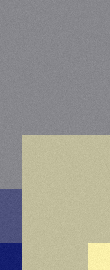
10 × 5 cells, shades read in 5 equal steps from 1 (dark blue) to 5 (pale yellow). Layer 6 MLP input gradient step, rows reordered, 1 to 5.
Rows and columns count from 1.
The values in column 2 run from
3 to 4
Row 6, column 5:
4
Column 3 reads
3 3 3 3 3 4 4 4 4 4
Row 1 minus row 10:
2 -1 -1 -1 -2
